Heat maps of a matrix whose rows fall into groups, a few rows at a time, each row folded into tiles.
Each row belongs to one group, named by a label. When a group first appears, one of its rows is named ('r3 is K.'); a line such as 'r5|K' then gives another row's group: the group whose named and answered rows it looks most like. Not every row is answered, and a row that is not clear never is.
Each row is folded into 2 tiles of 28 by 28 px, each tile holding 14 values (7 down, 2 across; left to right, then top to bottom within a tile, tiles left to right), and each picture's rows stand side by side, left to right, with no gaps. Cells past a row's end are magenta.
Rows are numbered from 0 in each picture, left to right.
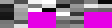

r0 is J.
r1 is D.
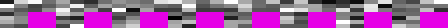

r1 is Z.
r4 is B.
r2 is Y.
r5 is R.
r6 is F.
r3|B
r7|J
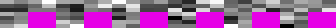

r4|J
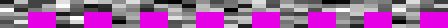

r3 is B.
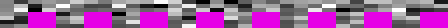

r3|Z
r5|J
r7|D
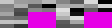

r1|D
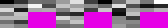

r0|F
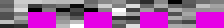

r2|Z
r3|F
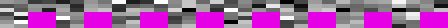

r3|Y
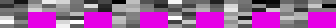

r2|R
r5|F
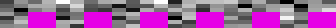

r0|Y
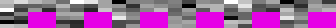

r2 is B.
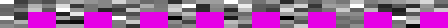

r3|Z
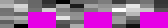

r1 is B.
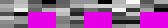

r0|R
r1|D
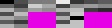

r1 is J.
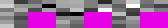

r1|R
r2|Y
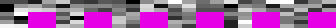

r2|F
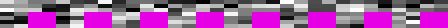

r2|F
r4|D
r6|R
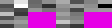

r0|Y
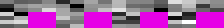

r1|B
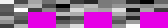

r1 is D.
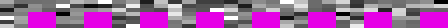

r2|Z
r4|B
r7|D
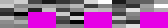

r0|R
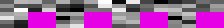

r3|Z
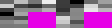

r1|F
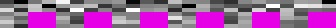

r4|J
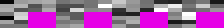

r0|Z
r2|R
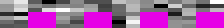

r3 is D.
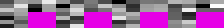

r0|Z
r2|B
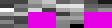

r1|R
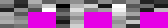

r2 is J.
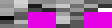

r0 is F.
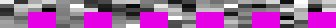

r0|J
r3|B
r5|Z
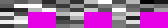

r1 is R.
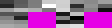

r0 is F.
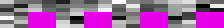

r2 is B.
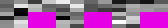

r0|Y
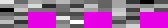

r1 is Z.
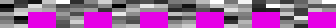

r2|D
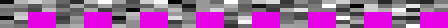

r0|Z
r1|J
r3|B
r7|Z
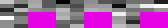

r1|B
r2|D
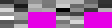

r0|B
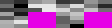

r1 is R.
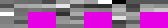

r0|D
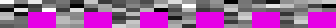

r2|J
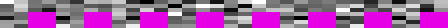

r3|D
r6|Z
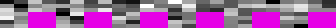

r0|B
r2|F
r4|D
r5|R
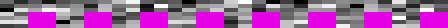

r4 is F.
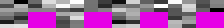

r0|J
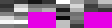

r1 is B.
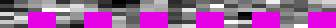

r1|R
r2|F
